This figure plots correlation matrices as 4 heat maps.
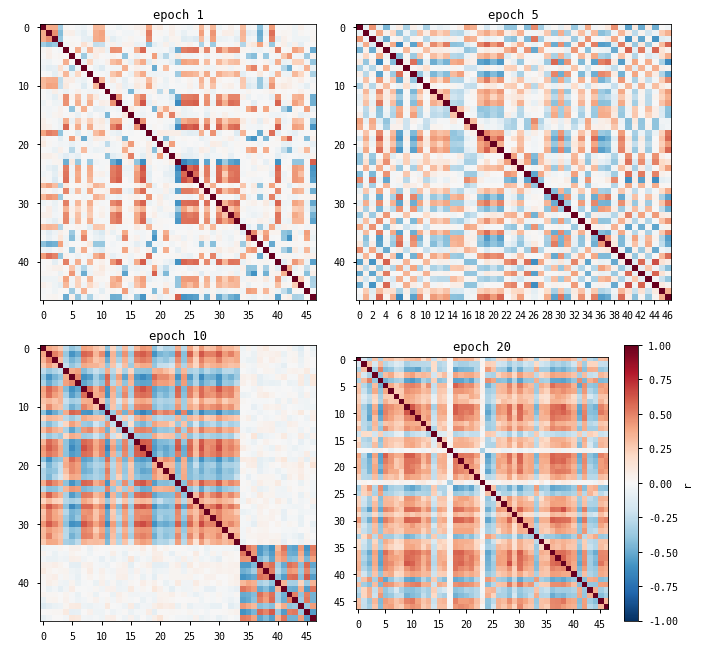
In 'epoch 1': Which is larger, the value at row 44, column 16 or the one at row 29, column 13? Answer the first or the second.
the first
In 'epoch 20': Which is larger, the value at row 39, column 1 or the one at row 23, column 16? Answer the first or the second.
the second
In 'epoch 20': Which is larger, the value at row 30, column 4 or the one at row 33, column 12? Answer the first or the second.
the second
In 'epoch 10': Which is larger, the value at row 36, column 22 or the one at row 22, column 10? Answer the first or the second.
the first
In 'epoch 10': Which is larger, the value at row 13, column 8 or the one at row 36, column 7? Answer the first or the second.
the second
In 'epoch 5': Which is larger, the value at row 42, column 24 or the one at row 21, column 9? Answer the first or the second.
the second
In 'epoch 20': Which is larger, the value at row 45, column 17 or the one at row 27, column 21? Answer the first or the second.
the second
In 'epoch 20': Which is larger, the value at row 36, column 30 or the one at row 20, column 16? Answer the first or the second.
the first
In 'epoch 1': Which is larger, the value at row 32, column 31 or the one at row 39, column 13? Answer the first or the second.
the first
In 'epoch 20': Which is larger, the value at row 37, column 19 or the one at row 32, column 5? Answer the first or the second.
the first
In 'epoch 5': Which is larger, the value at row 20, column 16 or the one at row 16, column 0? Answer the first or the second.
the second
